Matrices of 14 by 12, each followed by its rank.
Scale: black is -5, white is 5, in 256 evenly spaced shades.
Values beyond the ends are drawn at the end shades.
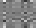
two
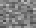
full rank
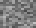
full rank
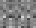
two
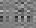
two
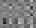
two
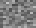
full rank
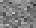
full rank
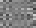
two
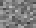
full rank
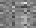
two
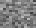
full rank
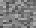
full rank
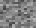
full rank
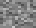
full rank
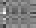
two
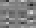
two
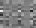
two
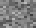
full rank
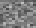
full rank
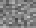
full rank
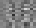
two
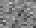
full rank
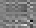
two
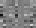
two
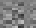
two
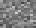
full rank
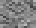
full rank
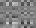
two
